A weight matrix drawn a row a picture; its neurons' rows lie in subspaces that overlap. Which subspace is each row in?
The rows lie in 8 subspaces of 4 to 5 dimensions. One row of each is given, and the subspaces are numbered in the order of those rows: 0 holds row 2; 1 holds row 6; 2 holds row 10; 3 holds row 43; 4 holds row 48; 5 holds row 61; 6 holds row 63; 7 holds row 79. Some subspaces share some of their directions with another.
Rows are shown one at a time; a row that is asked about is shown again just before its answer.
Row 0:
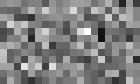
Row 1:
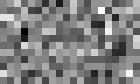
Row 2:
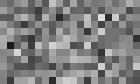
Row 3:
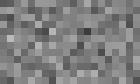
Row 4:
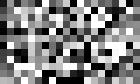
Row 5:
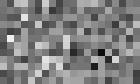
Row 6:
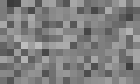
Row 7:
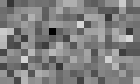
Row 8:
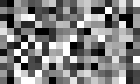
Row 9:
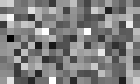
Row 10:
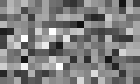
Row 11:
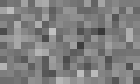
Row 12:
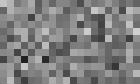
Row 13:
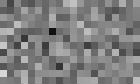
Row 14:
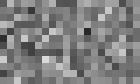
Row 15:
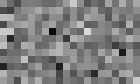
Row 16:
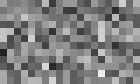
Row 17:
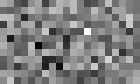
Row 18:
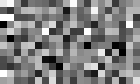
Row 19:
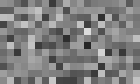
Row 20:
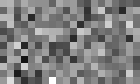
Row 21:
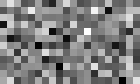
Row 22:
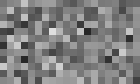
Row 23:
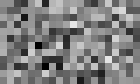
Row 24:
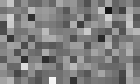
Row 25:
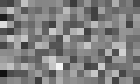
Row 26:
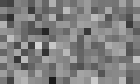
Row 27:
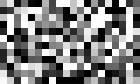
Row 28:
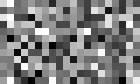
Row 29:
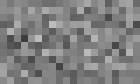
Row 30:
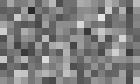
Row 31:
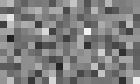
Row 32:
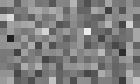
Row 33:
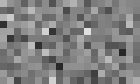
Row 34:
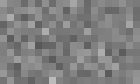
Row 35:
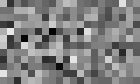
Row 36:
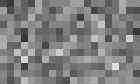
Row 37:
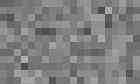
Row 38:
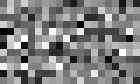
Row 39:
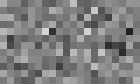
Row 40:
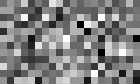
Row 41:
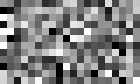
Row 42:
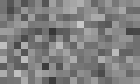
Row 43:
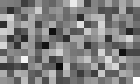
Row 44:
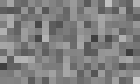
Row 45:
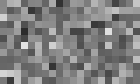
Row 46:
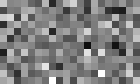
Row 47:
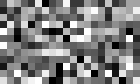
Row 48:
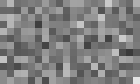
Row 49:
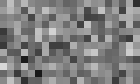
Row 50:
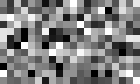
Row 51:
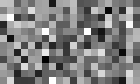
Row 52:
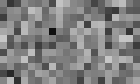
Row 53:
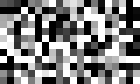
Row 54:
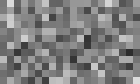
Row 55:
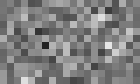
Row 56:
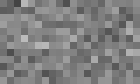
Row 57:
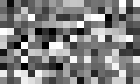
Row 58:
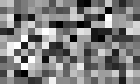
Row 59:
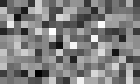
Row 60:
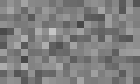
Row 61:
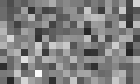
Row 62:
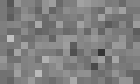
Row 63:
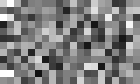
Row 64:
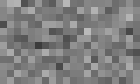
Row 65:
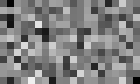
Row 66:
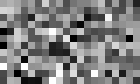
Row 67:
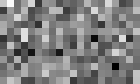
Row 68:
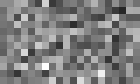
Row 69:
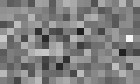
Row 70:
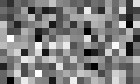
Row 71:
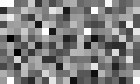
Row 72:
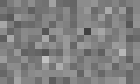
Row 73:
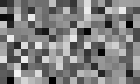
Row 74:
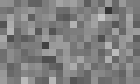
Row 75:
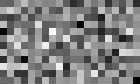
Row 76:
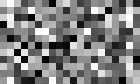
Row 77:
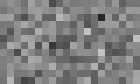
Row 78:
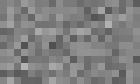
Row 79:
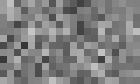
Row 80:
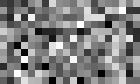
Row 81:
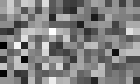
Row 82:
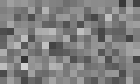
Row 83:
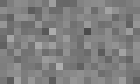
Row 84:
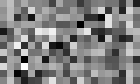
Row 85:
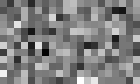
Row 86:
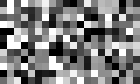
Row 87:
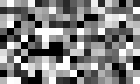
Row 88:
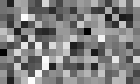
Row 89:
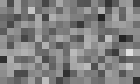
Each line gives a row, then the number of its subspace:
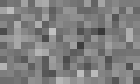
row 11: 4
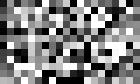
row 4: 0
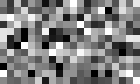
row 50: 6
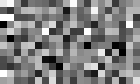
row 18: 6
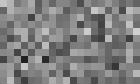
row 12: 3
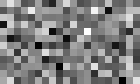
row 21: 1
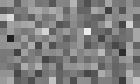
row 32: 1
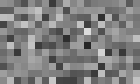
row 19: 0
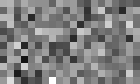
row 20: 2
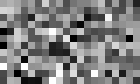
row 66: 1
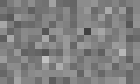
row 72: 4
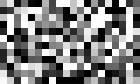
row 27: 0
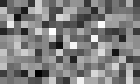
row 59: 3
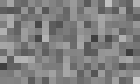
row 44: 5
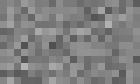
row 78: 6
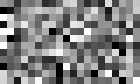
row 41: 1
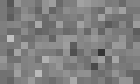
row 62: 7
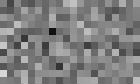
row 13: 7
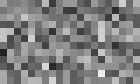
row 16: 7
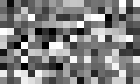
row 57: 2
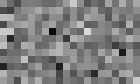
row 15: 1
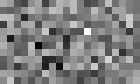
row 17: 2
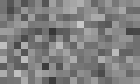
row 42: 7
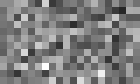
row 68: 2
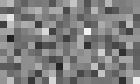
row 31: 3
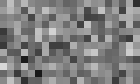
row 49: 5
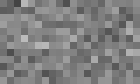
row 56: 1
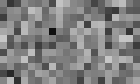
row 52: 6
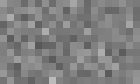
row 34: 1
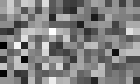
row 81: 7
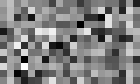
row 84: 3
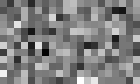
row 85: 7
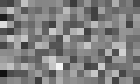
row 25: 6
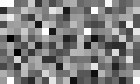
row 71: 3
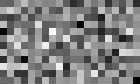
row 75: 3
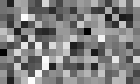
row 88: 7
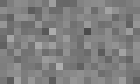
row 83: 6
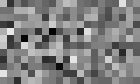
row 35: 3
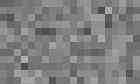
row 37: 6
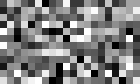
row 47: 1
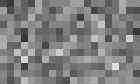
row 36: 3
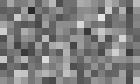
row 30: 3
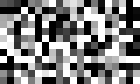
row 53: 5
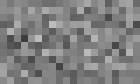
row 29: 5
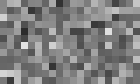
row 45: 6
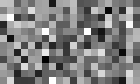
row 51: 4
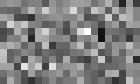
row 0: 7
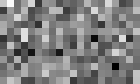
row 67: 3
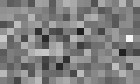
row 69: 4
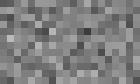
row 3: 4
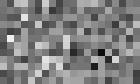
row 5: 7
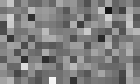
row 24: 0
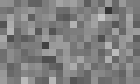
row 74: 0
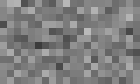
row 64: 1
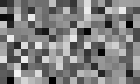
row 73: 2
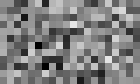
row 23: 2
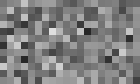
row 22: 2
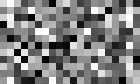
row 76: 1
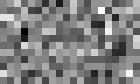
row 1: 6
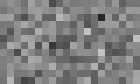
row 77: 0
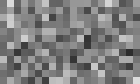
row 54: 4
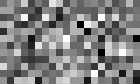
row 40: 0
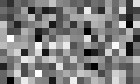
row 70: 5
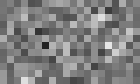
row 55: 0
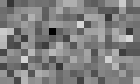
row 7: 6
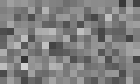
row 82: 7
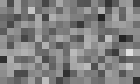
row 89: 4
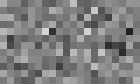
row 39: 0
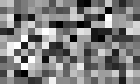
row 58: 5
